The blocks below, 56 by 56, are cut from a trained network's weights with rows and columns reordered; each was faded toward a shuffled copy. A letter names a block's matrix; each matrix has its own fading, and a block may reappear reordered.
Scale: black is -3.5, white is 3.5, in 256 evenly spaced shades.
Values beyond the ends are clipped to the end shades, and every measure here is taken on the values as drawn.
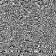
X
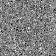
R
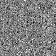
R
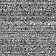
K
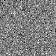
R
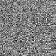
X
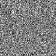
X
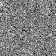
R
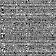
K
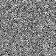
R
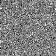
R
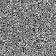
R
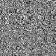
X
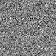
X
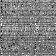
K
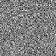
X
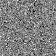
R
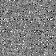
R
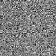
X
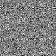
X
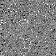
R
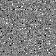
R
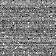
K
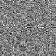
X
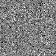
R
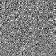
X
